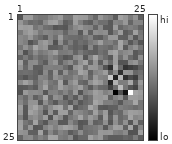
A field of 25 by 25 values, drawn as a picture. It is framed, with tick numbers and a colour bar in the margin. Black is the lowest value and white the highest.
Mirror symmetry: none. Slope: none. Average level on the scale: 50%. Roughest part: middle right. Odd rows or columns: none. Odd patch: rougher, in the middle right. Grain: fine.
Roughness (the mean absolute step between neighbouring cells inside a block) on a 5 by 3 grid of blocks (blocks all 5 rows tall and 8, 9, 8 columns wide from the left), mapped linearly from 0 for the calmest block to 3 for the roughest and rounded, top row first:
0 0 1 / 0 0 1 / 0 0 3 / 1 1 1 / 1 0 1
